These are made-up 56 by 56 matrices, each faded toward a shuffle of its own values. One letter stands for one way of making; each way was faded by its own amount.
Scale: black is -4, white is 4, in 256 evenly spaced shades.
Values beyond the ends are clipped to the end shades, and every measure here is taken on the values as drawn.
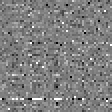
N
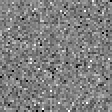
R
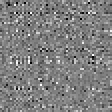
N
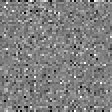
N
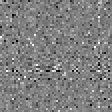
N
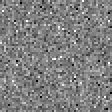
R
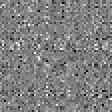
N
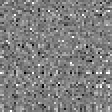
N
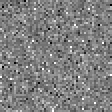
R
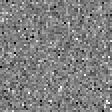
R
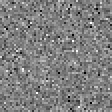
R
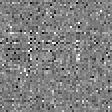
N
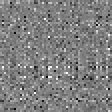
N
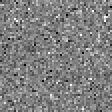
R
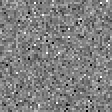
R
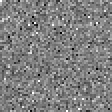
R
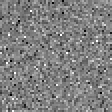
R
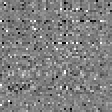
N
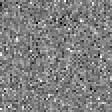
R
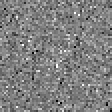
R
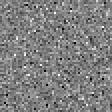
R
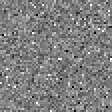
R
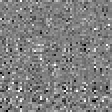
N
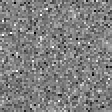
R
